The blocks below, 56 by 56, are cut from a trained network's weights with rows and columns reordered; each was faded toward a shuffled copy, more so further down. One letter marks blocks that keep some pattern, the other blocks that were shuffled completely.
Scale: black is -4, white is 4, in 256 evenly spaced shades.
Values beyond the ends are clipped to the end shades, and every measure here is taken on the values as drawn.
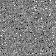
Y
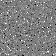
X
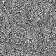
X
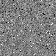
Y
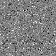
Y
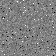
X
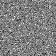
X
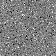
X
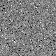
X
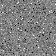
Y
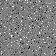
X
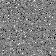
Y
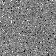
X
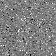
Y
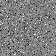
X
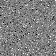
X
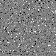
Y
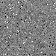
Y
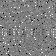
Y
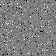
X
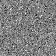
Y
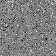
Y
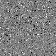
Y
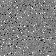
Y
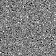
Y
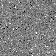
X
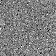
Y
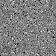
X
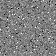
X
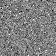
X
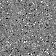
Y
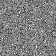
X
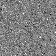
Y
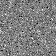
X
